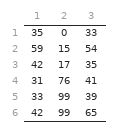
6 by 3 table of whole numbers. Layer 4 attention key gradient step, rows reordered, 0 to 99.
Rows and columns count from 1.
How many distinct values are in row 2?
3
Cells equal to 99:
2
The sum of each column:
242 306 267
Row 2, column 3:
54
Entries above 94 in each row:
0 0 0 0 1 1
